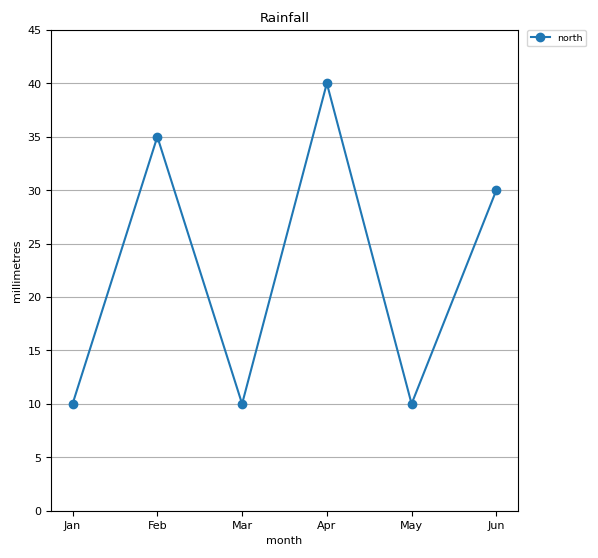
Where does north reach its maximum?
Apr
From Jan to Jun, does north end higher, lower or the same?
higher
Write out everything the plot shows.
Title: Rainfall
x-axis: month, ticks Jan Feb Mar Apr May Jun
y-axis: millimetres, ticks 0 5 10 15 20 25 30 35 40 45
Legend: north
Values:
north: 10 35 10 40 10 30
